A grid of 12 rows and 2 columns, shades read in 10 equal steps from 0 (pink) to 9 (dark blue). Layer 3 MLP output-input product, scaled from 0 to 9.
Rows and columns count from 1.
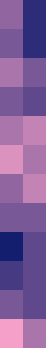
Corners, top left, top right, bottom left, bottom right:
4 8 0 3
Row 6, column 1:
1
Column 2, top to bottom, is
8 8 5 6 2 3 2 5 6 6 6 3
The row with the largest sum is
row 9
